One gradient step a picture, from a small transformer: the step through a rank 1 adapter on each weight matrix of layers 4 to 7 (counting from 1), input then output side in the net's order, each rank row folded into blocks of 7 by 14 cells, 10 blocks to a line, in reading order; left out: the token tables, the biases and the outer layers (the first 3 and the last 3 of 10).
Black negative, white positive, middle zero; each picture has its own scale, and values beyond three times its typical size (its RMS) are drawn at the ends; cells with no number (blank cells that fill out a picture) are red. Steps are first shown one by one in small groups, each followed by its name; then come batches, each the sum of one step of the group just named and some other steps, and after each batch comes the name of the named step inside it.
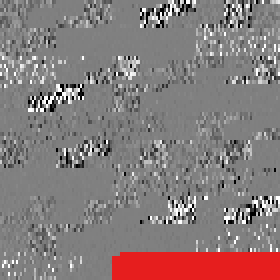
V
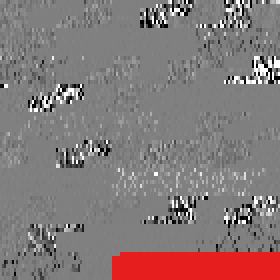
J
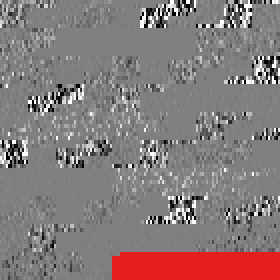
J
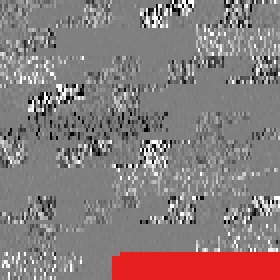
V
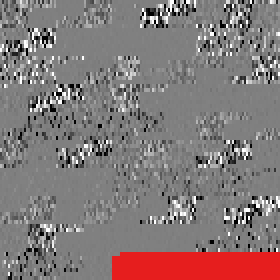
V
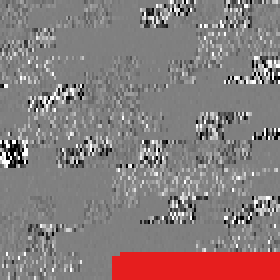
J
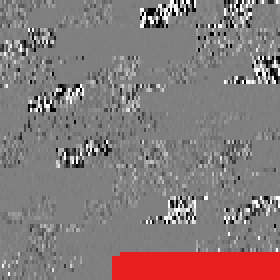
V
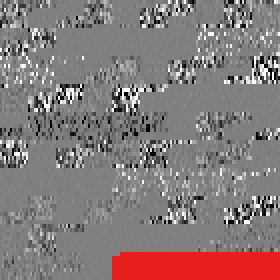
J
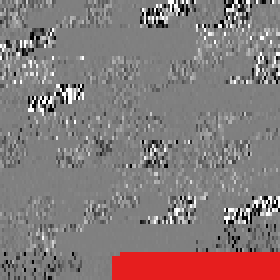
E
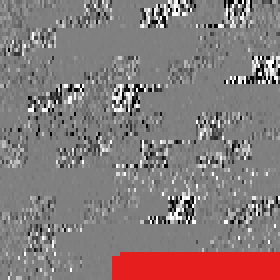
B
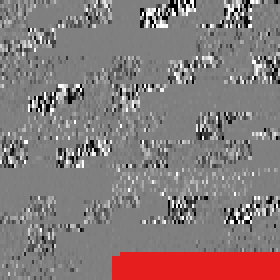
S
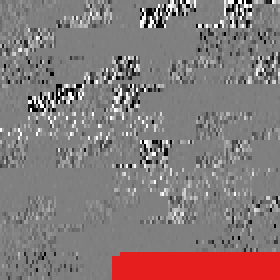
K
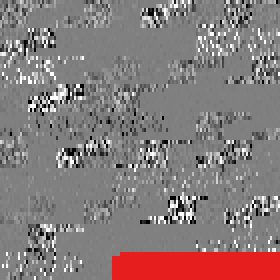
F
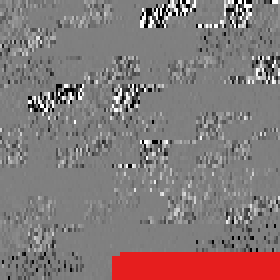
K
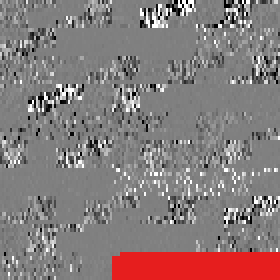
E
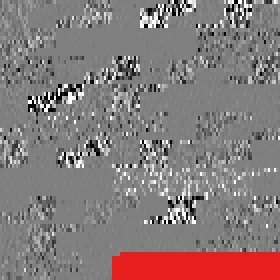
K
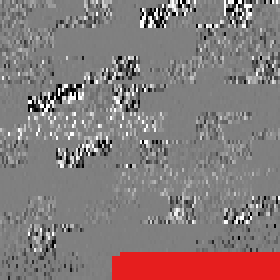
K
